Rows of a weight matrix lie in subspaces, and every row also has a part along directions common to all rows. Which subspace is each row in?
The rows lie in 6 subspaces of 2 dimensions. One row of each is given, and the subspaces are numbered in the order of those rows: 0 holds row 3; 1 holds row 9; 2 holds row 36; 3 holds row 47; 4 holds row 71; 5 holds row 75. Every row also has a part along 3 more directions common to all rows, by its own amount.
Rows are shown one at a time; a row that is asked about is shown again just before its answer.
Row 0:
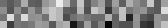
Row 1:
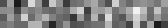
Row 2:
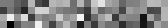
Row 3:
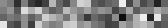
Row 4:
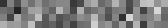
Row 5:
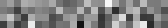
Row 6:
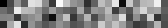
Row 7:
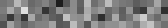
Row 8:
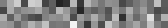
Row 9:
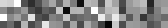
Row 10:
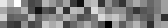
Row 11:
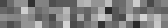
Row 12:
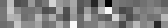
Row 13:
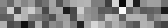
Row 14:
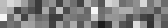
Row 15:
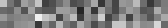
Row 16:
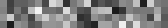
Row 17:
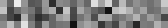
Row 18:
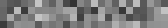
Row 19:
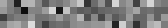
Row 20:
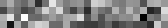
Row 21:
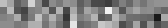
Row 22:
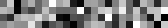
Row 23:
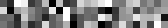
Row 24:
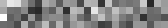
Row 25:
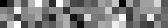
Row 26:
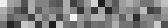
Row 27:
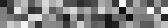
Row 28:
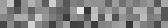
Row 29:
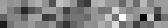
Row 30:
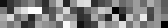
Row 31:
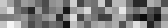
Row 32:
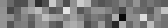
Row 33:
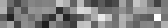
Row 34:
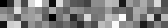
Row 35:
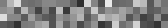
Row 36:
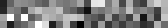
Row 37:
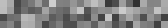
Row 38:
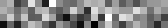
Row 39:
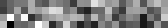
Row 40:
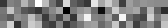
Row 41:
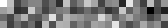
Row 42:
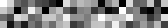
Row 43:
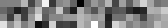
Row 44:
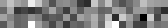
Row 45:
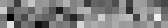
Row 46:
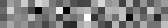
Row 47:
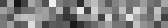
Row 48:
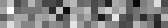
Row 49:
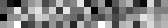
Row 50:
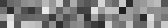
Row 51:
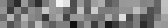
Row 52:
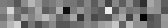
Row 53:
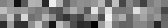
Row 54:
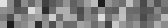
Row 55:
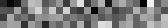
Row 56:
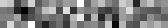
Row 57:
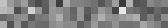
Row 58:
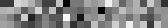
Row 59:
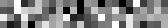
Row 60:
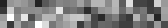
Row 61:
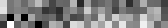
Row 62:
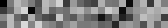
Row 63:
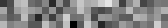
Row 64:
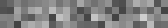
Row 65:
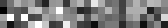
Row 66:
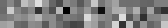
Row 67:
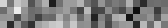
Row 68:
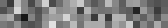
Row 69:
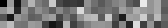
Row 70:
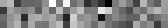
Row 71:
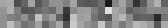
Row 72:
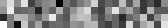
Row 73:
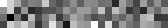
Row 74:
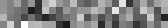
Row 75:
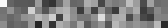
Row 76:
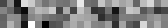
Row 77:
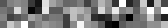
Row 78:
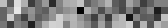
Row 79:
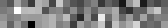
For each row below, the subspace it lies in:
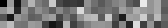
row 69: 3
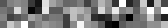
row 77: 5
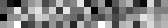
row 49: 1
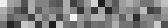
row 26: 5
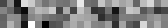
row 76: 1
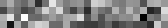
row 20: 2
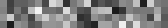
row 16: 0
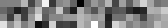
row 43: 3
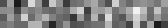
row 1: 3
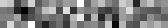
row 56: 1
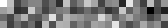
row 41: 5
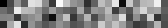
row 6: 0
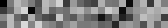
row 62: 5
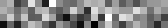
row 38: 3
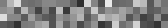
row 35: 1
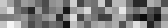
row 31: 4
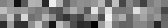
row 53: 3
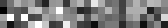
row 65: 2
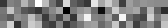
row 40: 0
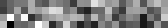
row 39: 2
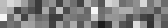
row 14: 1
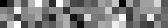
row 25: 0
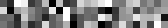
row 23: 4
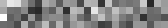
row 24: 1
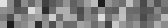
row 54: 5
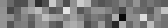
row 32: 0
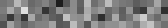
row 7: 2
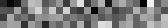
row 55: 1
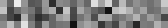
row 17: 4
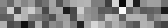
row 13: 5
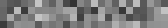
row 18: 5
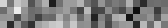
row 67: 3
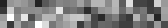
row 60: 2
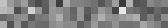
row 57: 5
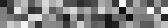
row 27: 5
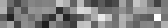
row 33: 2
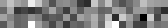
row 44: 0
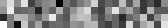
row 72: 0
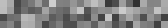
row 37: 3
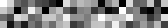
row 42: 5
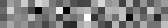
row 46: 0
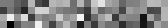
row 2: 2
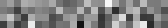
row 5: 1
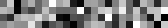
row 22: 3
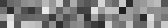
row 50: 5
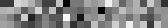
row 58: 4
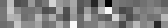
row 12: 4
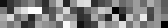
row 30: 0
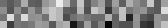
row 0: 2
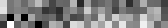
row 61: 2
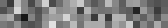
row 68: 3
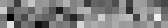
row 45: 2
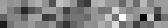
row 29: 0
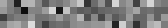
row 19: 1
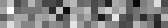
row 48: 4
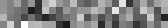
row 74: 5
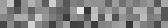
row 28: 3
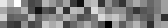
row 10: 1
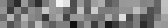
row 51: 2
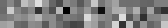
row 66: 0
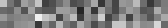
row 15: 5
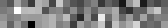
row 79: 1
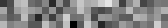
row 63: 4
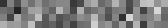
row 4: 3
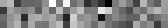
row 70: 4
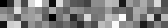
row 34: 0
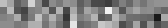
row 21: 4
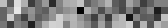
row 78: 3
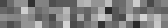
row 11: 4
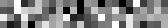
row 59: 1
